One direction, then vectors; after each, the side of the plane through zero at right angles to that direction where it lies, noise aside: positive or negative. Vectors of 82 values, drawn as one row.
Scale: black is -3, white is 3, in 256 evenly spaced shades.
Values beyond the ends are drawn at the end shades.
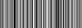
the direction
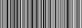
positive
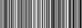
negative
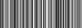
positive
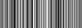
positive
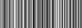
negative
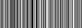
positive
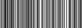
negative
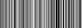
positive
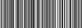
negative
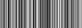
negative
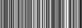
negative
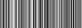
negative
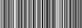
negative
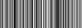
positive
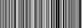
positive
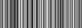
positive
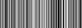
positive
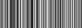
positive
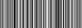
positive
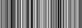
positive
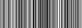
negative
